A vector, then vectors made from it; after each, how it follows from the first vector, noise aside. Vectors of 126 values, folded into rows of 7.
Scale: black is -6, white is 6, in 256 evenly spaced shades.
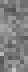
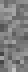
sign-scrambled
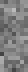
negated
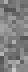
copied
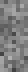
negated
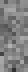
negated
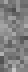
copied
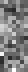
scaled up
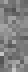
copied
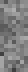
negated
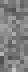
copied
